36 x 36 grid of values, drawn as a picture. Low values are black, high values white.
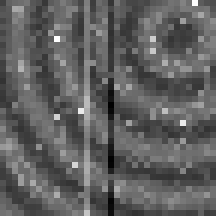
Odd lines: columns 15 and 19. Slope: none. Rings: centred on the top right. Average level on the scale: 40%.
